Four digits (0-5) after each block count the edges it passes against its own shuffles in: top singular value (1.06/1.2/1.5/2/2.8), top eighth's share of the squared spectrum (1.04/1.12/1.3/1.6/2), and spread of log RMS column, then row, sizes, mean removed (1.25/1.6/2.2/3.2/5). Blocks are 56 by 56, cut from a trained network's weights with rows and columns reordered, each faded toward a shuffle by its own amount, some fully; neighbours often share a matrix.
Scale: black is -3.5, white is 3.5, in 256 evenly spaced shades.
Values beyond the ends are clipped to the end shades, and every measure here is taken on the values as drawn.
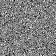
0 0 0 0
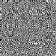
4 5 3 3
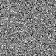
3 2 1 0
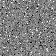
1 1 0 0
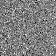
1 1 0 0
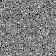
2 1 0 1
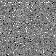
2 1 0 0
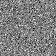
1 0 0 0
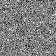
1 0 0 0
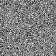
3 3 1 1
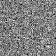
2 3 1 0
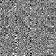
3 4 2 1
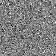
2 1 0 0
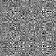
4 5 3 2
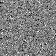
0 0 0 0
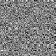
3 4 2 2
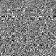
3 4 0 2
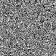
2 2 0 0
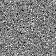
0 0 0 0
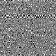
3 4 1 2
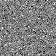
0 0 0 0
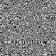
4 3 0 2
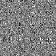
3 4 2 2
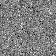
0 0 0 0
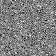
0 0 0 0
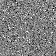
1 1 0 0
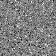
0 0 0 0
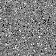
2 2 1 0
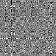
3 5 2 2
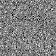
3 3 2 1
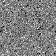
3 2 1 0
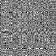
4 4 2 2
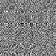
4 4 1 2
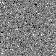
0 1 0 0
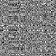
4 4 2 2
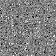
2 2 1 1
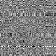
4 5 1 3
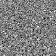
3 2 0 1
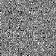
3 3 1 1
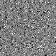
2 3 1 1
